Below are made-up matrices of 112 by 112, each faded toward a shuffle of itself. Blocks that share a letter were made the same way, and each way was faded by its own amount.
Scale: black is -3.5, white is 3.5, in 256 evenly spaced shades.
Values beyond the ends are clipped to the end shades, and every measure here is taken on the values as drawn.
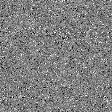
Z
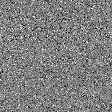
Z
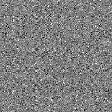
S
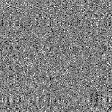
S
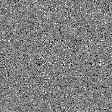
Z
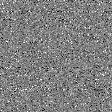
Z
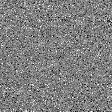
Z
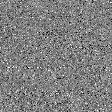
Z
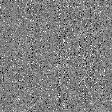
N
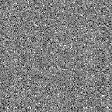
S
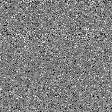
Z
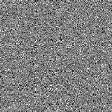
S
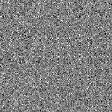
S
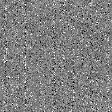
N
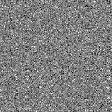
S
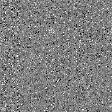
N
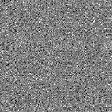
S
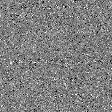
Z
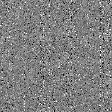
N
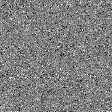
Z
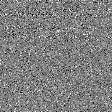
Z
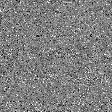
Z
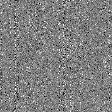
N
